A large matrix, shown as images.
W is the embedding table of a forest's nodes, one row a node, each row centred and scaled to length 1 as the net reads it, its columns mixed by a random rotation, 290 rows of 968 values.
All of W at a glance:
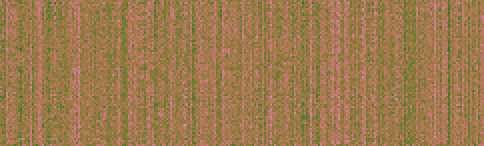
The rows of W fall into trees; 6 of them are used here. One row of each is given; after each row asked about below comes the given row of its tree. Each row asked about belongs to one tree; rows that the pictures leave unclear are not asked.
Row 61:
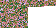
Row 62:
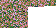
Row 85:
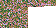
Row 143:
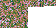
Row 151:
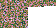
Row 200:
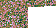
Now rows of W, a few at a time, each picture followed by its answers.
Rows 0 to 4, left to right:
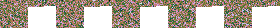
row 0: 143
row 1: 143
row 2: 85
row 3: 61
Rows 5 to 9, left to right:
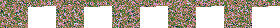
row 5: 85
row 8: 62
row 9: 85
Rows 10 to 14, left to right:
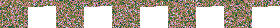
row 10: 62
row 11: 143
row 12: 85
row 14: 143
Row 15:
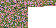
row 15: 61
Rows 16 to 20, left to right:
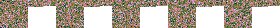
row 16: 85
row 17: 62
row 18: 61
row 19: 61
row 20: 61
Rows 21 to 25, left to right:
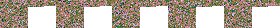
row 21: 61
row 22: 85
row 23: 62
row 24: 61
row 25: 85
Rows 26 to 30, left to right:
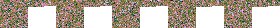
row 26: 85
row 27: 85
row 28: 61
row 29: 85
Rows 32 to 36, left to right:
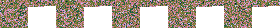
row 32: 61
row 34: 61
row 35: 143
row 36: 61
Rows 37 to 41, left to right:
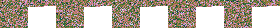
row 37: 61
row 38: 62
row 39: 61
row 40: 62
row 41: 85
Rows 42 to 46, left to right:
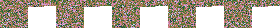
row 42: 85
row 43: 85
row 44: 62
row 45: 61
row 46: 143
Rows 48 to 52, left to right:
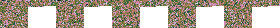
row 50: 143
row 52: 61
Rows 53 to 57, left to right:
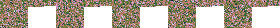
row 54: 151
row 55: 61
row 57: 61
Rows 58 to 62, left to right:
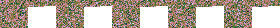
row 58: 61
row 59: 143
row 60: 85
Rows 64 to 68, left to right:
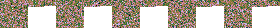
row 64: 61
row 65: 143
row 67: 85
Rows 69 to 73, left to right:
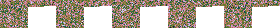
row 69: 61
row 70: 62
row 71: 61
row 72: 151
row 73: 61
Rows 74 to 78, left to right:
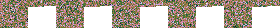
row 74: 151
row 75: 61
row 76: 85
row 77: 143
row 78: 62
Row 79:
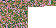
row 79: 85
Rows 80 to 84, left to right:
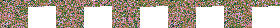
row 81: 143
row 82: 151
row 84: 62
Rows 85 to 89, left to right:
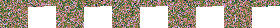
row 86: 143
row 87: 61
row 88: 143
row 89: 151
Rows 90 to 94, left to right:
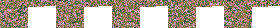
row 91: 85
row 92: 85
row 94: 143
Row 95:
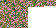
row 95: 143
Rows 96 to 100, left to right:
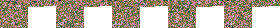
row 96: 143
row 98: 85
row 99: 61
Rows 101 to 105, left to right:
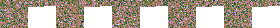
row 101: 61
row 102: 143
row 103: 85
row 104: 143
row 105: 62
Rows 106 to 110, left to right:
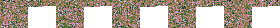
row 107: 62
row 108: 62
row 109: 61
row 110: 143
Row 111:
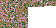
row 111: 151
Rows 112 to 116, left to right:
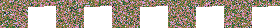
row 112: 62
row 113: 61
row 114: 61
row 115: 143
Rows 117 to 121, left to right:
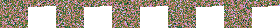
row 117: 143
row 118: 62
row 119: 143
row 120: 62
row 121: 61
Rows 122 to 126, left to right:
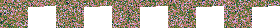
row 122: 62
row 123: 85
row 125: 200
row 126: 151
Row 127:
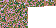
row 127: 61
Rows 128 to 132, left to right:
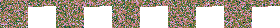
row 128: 85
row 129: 62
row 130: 61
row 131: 143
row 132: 143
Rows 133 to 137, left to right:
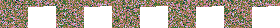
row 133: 143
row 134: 85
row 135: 61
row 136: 143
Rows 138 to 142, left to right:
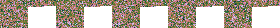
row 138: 85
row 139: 143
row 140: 85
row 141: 151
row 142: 61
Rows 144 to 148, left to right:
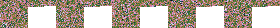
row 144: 85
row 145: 61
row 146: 151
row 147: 85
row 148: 61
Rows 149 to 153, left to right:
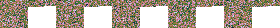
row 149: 200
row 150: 85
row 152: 61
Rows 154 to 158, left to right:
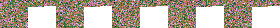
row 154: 151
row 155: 62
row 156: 61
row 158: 62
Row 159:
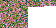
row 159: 85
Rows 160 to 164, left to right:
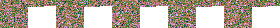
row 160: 61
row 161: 143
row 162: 85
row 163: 85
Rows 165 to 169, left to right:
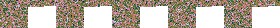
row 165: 143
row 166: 151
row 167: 143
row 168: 61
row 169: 85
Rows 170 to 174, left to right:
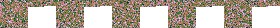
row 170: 151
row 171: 143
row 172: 143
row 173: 151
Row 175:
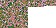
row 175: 62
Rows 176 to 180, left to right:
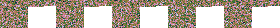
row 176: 143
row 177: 85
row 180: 143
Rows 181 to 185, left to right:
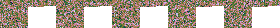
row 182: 85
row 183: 62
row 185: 61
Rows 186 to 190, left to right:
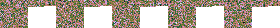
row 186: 61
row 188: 143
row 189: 62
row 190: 143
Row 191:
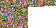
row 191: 61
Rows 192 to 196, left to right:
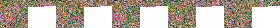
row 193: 85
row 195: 85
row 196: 143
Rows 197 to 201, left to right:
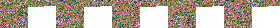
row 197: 61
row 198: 143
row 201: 85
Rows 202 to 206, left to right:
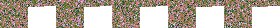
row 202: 143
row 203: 61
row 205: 85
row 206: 85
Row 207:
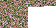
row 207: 143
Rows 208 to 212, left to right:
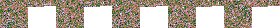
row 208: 85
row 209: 61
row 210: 85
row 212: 61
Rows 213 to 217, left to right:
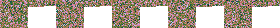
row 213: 61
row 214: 61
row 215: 62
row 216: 143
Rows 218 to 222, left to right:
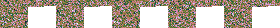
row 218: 143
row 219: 85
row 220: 143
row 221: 61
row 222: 85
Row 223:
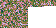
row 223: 85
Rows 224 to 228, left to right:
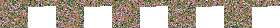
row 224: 143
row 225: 143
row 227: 61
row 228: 62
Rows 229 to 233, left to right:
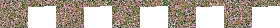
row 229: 143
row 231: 85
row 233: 151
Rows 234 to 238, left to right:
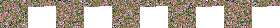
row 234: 85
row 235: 85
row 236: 85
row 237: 61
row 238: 85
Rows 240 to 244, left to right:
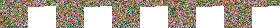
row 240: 62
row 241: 151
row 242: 85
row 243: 143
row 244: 61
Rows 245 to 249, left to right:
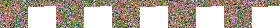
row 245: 85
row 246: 143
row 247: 62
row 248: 85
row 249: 61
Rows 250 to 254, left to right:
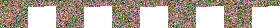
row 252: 85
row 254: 61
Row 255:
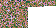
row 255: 151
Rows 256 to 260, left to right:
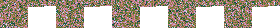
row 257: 61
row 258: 143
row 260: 85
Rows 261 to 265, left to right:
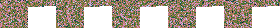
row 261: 151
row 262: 62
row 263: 143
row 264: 143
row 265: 85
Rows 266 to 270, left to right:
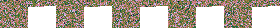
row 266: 143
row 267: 85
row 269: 61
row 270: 62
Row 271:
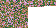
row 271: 61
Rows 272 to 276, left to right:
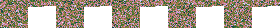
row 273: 143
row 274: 85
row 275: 61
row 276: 62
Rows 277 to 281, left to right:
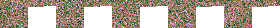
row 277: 62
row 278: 151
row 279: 143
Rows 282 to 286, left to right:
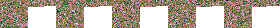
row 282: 62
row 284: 143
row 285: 85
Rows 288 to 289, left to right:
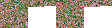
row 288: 151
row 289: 143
